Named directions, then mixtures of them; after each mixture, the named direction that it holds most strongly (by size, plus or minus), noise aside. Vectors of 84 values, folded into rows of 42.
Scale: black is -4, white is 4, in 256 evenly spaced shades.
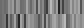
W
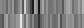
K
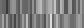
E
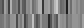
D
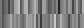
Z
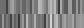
E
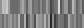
E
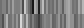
K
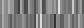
Z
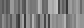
W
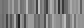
W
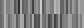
D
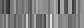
E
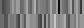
W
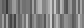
E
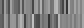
D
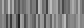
W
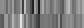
K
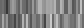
E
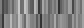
Z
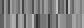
D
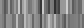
D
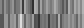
K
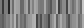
Z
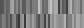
W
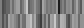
Z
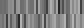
W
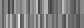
W
